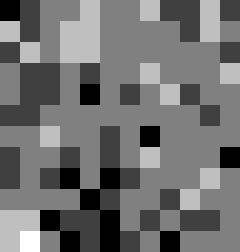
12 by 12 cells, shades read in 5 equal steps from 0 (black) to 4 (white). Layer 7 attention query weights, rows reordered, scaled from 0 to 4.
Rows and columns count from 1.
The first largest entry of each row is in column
5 1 2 8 9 3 3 8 11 10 1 2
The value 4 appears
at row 12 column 2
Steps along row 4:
down same up down up same up down same same up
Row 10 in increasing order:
0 1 1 2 2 2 2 2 2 2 2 3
